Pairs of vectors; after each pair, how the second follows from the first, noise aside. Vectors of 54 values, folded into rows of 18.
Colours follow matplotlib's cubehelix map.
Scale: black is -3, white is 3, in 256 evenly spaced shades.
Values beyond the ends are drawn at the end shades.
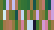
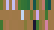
partly zeroed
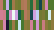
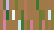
partly zeroed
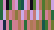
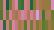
shrunk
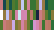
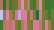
shrunk
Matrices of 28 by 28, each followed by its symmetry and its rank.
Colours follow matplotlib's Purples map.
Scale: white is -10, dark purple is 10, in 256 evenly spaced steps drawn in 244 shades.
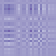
symmetric, rank one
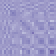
symmetric, rank three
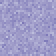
neither, full rank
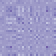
symmetric, rank three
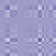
symmetric, rank one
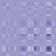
symmetric, rank two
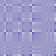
symmetric, rank one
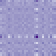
symmetric, rank two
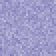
neither, full rank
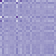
symmetric, rank two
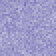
neither, full rank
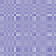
symmetric, rank one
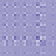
symmetric, rank two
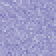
neither, full rank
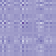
symmetric, rank two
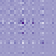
symmetric, rank two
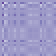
symmetric, rank one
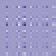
symmetric, rank one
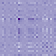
symmetric, rank three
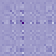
symmetric, rank three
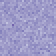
neither, full rank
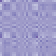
symmetric, rank two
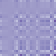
symmetric, rank one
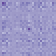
symmetric, rank three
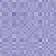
symmetric, rank three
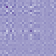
symmetric, rank three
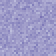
neither, full rank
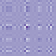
symmetric, rank one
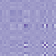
symmetric, rank two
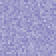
neither, full rank
